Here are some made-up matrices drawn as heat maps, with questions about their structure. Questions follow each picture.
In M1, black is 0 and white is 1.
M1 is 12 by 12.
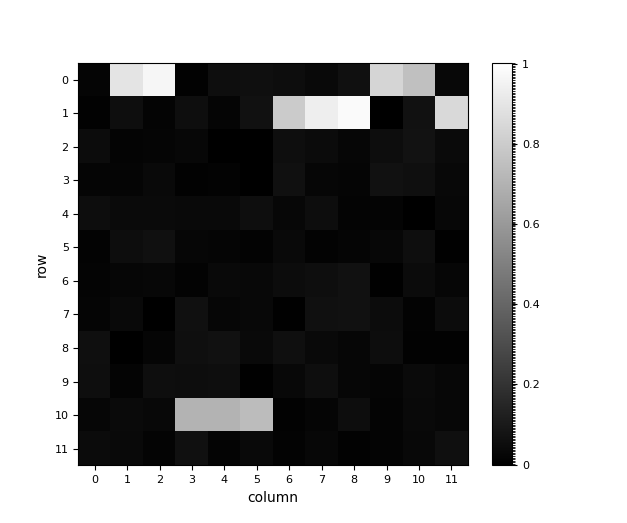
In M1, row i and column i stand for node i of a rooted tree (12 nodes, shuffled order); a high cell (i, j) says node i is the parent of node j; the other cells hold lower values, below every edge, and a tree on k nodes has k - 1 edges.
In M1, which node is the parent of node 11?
1
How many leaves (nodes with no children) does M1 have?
9
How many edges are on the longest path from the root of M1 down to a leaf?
2
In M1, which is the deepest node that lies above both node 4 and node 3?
10
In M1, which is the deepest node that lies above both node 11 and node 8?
1
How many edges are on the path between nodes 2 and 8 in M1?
3
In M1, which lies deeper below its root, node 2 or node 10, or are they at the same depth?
the same depth
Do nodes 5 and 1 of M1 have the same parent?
no
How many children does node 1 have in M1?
4
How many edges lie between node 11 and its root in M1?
2
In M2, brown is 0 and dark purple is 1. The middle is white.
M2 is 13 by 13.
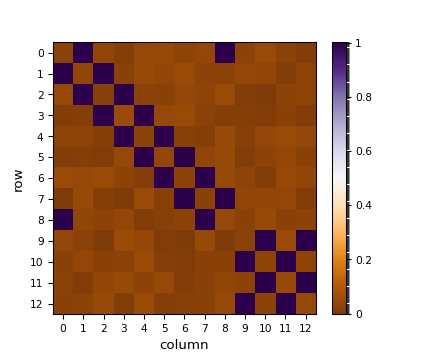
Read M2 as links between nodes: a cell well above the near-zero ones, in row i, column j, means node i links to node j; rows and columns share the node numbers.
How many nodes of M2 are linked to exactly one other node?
0
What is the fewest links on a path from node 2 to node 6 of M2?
4
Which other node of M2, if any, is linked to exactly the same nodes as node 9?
node 11
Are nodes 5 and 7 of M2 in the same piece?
yes
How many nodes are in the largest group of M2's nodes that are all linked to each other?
2
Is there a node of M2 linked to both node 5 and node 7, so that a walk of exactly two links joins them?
yes
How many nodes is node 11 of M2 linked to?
2
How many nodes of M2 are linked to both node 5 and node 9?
0
